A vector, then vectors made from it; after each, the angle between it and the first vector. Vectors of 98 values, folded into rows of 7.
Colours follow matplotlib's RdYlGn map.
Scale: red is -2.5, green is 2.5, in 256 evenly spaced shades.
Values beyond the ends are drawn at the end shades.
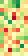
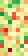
nearly parallel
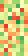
partly aligned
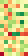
orthogonal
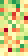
nearly parallel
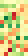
partly aligned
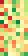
orthogonal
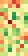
nearly opposite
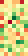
partly opposed
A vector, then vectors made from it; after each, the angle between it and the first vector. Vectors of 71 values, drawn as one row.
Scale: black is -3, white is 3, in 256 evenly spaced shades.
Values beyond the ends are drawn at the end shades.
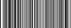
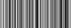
partly aligned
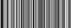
nearly opposite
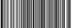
nearly opposite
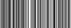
orthogonal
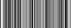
nearly parallel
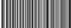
orthogonal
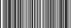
nearly parallel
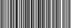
partly opposed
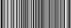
nearly opposite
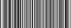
nearly parallel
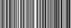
orthogonal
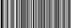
nearly opposite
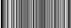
nearly opposite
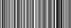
orthogonal
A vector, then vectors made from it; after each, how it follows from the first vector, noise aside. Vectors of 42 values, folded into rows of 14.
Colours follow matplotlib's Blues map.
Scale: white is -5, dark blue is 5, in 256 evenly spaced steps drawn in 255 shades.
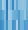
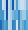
scaled up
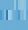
partly zeroed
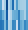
scaled up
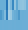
partly zeroed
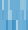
partly zeroed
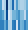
scaled up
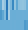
partly zeroed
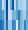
scaled up
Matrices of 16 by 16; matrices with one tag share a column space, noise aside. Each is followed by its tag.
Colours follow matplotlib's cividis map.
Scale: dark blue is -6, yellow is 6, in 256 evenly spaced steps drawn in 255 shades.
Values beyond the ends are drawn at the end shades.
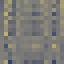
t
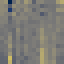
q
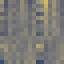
t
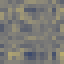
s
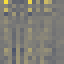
q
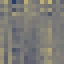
q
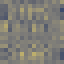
s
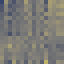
t
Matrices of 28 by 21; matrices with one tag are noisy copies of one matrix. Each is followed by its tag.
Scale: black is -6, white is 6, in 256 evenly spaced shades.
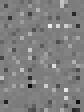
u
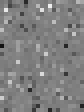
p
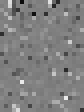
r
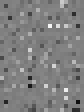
u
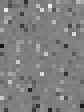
p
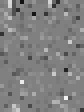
r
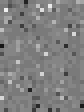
p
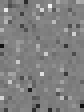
p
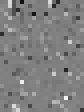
r
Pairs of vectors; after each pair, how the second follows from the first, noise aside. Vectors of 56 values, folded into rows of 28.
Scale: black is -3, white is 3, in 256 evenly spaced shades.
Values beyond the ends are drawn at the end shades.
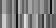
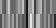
shuffled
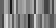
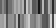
shuffled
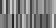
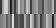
sign-scrambled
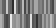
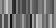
sign-scrambled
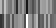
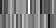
shuffled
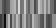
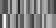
sign-scrambled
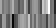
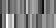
reversed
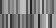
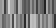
reversed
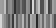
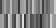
reversed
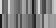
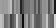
reversed
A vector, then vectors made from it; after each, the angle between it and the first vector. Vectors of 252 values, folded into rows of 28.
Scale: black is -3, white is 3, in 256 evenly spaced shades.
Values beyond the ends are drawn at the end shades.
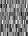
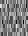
nearly opposite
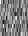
orthogonal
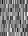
partly opposed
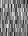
partly opposed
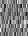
orthogonal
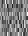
partly opposed
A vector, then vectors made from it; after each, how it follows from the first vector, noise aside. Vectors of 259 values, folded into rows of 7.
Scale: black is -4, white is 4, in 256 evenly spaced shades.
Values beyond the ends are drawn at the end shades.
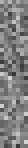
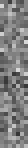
reversed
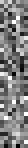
scaled up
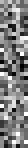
scaled up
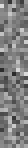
reversed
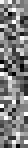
scaled up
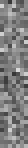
reversed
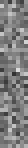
reversed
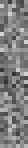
reversed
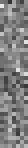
reversed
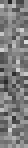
reversed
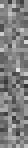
reversed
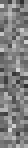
reversed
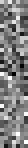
scaled up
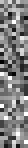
scaled up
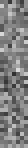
reversed
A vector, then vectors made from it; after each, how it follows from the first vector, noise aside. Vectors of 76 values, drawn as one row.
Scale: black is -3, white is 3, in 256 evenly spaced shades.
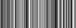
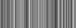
shrunk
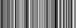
copied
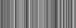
shrunk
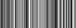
copied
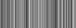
shrunk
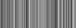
shrunk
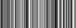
copied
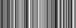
copied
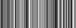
copied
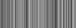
shrunk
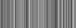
shrunk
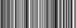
copied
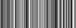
copied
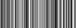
copied
